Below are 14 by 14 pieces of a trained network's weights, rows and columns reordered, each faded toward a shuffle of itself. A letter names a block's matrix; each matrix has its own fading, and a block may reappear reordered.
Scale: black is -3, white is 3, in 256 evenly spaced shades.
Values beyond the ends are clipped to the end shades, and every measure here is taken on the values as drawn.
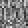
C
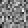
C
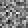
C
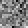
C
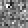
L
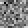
C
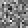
L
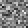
C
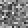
C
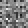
C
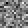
L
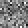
L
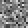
C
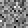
C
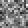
C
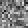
C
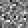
L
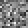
C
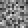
C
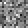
L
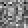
C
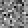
L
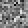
L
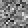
L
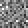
L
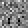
C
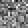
L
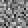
C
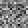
C
